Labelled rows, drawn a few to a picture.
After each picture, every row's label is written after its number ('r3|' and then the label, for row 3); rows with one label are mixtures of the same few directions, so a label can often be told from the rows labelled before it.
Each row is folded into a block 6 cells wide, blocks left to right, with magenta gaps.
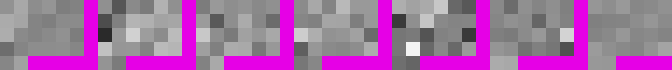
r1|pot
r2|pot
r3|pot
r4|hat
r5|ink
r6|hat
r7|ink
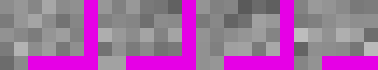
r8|ink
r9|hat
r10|hat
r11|hat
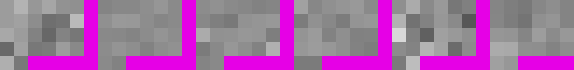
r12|pot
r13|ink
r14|hat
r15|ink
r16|pot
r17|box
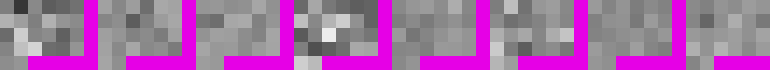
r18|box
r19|ink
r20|pot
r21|ink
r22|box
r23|box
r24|hat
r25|pot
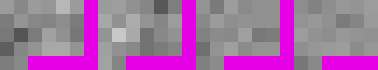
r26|box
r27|box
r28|box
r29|ink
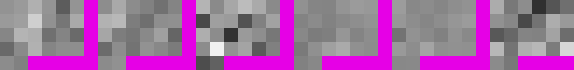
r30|box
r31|pot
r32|ink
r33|box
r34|hat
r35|hat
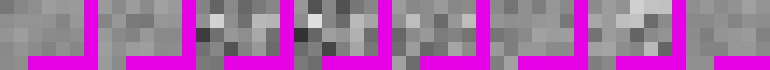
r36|hat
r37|ink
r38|pot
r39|pot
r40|pot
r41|pot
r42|hat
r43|box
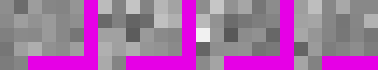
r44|box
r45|ink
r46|pot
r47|pot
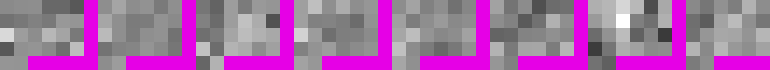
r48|hat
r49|pot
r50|pot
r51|pot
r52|box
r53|hat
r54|box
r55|pot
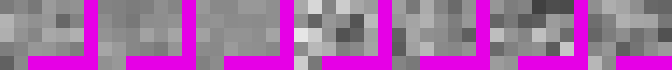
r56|ink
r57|box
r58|ink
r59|pot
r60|box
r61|hat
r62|ink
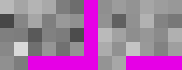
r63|ink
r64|pot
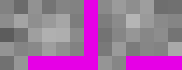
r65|pot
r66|ink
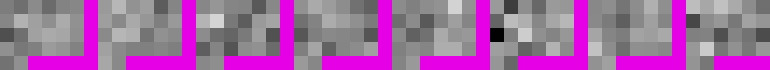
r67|pot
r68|box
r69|pot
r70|ink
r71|box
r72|pot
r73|box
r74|ink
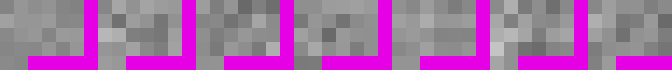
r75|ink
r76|pot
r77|hat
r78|ink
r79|box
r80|box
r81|pot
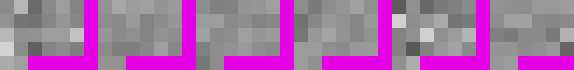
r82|box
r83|box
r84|ink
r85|pot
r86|ink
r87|hat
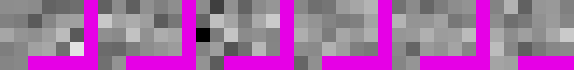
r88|hat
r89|ink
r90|pot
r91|ink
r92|ink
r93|box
